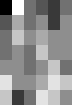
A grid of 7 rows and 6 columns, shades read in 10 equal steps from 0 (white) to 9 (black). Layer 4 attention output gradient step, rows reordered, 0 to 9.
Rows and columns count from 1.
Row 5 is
4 4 5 4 2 5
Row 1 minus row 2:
3 -3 0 2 0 1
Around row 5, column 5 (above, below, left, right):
4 1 4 5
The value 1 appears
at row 6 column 1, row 6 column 5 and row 7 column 4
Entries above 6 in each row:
2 1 0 0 0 0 1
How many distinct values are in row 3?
4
